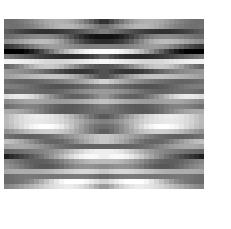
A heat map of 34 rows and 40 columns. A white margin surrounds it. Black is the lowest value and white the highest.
Histogram: bell-shaped. Grain: streaks across. Ninth with the lowest average: top middle. Ninth with the highest average: bottom middle. Mirror symmetry: left to right.
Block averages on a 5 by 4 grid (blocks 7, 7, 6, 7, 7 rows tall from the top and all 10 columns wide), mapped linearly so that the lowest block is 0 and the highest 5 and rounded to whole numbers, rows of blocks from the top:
0110
2112
3113
4334
1551
